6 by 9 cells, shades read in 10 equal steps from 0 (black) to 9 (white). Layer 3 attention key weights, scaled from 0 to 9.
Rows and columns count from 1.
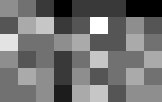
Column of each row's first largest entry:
1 6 1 6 2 6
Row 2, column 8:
5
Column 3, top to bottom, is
2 7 4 4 5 5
